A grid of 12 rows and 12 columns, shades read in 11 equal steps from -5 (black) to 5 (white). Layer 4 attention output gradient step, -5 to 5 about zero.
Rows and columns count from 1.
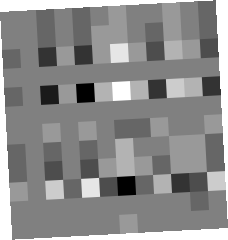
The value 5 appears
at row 5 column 7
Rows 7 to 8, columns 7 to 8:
-1 -1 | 2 0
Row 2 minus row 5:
1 0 3 -1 4 -1 -4 -2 2 -2 -2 2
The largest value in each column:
1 0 3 1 4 2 5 2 2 3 2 3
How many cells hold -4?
1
